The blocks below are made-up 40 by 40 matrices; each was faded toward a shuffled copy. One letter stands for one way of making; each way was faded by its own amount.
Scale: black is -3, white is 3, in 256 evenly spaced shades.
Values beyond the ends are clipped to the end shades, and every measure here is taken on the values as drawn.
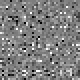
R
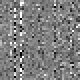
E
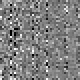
E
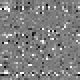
R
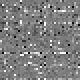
R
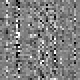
E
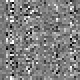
E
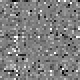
R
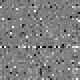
R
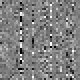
E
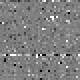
R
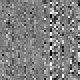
E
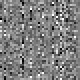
E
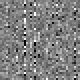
E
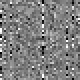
E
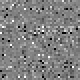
R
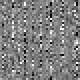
E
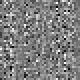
E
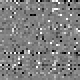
R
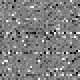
R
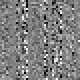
E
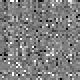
R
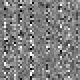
E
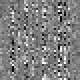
E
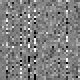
E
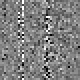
E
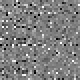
R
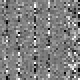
E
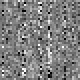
E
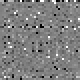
R
